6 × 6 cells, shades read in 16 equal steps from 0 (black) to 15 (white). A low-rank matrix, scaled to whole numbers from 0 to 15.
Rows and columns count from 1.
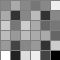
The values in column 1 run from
8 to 15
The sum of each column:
65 35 60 61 34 47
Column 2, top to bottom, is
10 3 7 9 4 2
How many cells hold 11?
3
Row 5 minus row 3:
-3 -3 -4 -1 -3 5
